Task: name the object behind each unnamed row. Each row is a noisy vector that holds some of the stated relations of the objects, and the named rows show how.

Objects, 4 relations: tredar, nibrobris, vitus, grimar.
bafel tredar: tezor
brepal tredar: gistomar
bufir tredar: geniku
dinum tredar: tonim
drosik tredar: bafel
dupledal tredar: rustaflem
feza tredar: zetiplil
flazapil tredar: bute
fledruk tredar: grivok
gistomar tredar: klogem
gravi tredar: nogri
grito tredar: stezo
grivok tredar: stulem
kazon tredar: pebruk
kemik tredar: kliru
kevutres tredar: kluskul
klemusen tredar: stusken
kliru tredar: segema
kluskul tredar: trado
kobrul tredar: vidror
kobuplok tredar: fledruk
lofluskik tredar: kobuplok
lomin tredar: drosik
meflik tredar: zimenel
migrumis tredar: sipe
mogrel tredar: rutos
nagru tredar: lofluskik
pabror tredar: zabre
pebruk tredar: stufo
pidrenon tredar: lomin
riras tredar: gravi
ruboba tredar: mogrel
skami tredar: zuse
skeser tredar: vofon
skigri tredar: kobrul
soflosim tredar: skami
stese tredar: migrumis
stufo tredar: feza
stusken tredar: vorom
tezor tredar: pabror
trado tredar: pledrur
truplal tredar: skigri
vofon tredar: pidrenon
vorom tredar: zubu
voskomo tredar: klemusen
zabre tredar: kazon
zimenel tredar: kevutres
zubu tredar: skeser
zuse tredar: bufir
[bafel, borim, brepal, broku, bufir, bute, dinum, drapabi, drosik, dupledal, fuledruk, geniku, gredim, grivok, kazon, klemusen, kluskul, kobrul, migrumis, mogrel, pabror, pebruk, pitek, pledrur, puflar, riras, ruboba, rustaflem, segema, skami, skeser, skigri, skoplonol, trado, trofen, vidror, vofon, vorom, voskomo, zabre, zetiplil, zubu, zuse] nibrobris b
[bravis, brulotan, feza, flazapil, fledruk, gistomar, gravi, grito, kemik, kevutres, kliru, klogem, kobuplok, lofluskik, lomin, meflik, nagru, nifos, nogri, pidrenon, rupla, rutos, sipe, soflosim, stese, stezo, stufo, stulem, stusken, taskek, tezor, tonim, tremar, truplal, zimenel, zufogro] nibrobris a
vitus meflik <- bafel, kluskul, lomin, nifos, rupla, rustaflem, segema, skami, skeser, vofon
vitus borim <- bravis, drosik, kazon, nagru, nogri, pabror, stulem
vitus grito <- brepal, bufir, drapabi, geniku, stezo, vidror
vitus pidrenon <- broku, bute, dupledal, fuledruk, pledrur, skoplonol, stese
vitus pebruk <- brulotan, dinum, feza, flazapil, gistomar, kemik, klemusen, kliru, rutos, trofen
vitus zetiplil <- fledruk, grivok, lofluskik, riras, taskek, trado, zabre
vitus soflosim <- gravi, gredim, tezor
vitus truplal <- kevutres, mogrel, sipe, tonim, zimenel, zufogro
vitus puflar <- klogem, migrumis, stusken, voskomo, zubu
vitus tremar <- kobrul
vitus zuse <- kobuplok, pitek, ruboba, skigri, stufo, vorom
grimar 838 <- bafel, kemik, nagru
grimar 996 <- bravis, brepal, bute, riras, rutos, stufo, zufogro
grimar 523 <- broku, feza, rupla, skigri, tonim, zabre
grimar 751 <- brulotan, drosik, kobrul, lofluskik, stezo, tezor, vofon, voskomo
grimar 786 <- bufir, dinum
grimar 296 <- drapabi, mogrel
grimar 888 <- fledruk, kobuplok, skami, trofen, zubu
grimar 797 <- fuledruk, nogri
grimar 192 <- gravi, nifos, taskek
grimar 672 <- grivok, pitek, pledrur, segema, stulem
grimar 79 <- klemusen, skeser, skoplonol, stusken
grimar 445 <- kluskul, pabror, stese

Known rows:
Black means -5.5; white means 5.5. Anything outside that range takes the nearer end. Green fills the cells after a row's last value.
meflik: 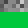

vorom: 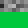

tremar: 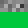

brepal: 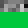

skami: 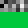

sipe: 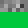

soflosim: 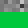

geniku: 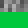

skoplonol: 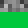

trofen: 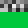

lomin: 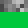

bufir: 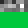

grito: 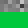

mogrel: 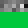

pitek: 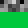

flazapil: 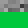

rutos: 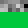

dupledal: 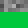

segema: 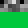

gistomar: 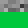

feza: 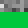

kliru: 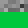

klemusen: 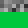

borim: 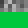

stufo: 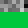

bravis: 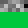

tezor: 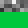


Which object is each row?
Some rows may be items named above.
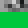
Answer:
brulotan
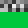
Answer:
trofen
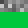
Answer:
stese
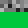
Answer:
nogri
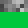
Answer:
lomin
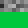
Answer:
vorom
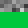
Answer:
stusken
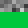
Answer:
stusken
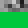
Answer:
brulotan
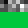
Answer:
bafel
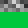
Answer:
nifos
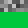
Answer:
pebruk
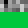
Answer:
nagru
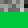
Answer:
stufo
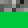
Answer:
kobrul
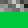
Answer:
taskek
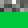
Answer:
tezor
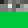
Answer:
kluskul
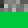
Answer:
rustaflem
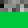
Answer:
skeser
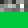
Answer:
bufir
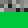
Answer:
nogri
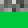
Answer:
lofluskik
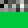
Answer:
skami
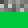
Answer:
stese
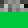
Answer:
bute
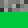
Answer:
kazon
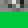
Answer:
stezo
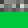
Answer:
zabre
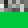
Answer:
kemik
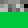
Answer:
rutos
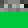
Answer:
drapabi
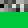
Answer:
zubu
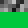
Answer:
grivok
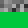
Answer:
klemusen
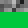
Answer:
voskomo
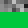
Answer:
gravi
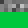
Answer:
skigri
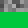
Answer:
zuse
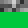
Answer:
drosik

